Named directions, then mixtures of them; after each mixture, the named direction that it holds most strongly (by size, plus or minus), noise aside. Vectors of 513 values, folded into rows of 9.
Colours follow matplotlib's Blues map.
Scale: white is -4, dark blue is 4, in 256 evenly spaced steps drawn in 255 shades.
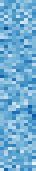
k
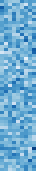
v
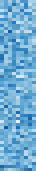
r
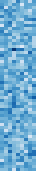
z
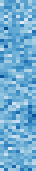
k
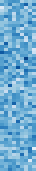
v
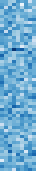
z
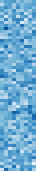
k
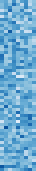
r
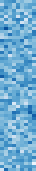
k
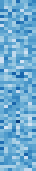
r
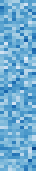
v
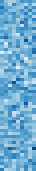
v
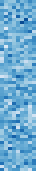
k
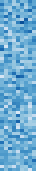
r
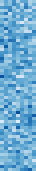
r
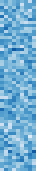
z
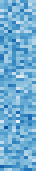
r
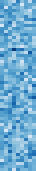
z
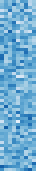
r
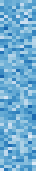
k
